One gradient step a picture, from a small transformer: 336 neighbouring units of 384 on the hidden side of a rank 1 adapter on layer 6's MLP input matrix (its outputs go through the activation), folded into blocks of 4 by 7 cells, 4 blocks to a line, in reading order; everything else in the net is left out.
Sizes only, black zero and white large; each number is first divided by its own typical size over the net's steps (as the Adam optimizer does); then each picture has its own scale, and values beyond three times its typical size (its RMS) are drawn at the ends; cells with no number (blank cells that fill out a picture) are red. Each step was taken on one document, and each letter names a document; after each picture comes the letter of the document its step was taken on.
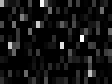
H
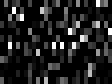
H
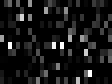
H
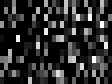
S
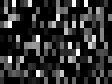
S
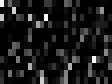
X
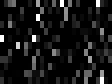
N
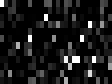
X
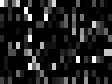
X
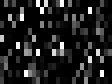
N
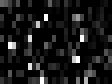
X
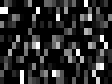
S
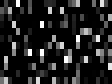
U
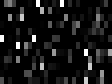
N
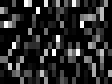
S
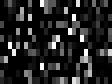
H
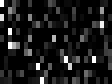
X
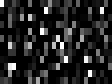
H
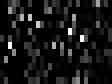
H
